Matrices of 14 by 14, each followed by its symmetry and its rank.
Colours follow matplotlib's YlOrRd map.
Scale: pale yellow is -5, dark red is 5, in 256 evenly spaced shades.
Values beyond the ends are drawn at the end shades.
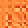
antisymmetric, rank two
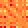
antisymmetric, rank two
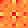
symmetric, rank two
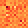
symmetric, rank three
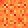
symmetric, rank three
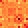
symmetric, rank three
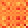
symmetric, rank two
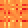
antisymmetric, rank two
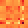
symmetric, rank two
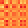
symmetric, rank one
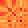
symmetric, rank three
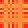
symmetric, rank one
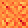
symmetric, rank three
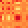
symmetric, rank two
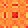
symmetric, rank two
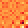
symmetric, rank two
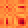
symmetric, rank two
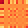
symmetric, rank one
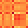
symmetric, rank one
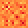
symmetric, rank three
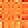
antisymmetric, rank two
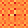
symmetric, rank two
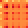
symmetric, rank one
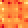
antisymmetric, rank two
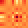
symmetric, rank one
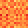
antisymmetric, rank two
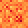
symmetric, rank three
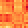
antisymmetric, rank two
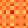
symmetric, rank one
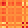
symmetric, rank one
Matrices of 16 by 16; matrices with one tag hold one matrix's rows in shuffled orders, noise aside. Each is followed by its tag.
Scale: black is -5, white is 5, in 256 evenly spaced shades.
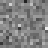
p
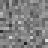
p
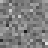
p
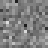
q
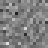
q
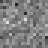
q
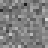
p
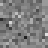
p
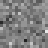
p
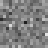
p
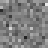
p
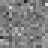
p
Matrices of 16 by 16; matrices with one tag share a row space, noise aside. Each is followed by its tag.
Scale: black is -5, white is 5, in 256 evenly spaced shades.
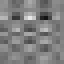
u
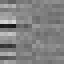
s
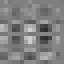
u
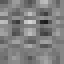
u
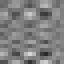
u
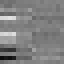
s
